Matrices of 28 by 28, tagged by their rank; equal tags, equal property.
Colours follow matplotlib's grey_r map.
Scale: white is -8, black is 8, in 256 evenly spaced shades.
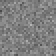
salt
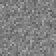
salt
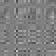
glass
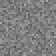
salt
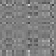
glass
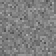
salt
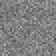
salt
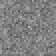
salt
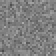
salt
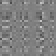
glass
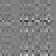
glass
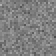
salt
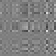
glass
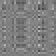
glass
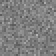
salt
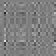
glass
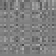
glass
